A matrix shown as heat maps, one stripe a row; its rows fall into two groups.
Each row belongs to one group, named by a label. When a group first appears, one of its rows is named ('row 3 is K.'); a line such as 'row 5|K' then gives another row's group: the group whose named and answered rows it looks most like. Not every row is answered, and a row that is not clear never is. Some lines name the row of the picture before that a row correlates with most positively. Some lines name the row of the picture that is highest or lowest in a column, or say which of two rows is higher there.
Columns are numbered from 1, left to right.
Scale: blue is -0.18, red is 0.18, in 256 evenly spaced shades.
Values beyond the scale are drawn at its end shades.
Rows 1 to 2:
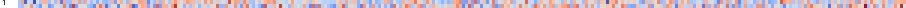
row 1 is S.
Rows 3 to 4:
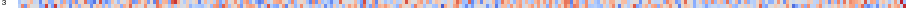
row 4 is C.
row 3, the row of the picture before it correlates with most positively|2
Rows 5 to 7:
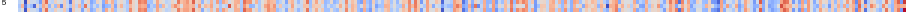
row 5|S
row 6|S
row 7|S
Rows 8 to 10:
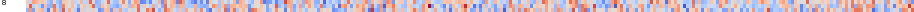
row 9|C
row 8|C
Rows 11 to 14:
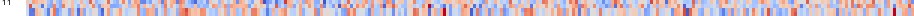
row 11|C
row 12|C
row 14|S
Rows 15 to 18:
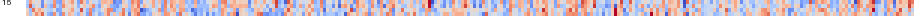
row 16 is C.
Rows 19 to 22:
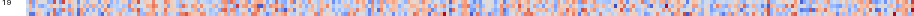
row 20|S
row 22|S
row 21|C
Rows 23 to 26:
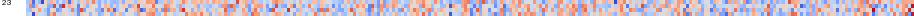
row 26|S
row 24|C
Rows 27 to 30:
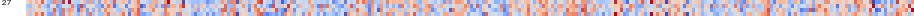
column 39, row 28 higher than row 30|No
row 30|C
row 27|C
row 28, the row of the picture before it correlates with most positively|25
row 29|C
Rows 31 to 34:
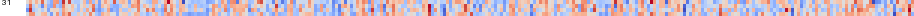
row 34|C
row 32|C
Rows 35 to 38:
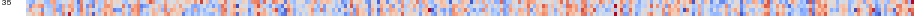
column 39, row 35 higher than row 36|Yes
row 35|S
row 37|C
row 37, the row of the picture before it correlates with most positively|32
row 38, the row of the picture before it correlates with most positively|31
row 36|C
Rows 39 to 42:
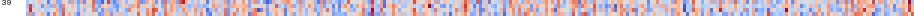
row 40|C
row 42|S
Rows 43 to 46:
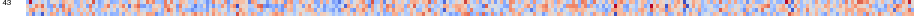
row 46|S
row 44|C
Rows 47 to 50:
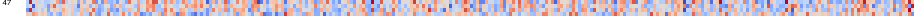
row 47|S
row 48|S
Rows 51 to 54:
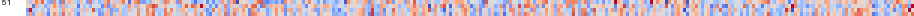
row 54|S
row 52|S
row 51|C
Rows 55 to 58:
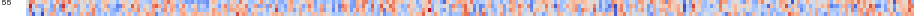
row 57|C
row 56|C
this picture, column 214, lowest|55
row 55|C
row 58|S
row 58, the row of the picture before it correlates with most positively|53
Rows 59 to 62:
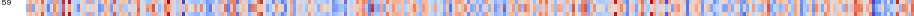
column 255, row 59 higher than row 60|No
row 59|C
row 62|C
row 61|S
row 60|S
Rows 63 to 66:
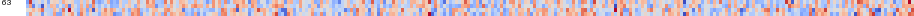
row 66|C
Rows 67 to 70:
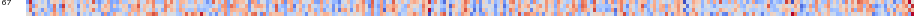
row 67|S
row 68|C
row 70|S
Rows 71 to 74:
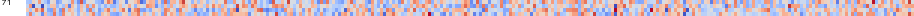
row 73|C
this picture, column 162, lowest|72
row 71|S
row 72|S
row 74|C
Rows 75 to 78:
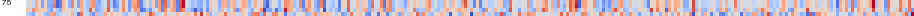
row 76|C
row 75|C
